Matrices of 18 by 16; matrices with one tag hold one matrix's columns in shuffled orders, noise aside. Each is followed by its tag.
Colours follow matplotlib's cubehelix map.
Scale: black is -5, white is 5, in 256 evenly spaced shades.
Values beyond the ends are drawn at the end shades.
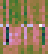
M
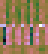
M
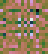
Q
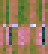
M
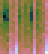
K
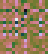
Q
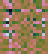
Q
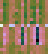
M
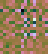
Q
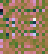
Q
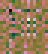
Q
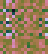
Q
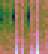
K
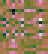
Q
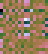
Q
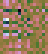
Q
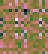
Q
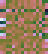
Q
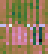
M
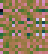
Q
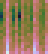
K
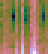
K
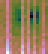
K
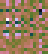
Q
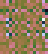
Q
